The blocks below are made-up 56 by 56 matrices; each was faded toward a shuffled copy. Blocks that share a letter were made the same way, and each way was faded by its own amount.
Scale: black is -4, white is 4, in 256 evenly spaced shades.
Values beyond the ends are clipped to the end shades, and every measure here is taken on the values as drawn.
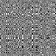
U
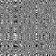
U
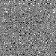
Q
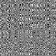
U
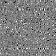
Q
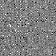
Q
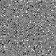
Q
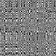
U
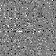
Q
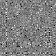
Q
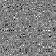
Q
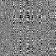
U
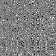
Q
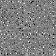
Q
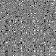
Q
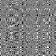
U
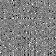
Q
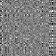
U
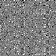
Q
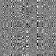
U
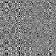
U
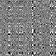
U
